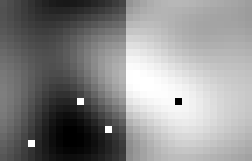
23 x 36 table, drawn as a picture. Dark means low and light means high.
Calmest part: top right. Seam: vertical, 50% of the way across, the right part higher. Ninth with the lowest average: bottom left. Lone odd cells: 4, 3 higher and 1 lower than their neighbours. Roughest part: bottom middle.
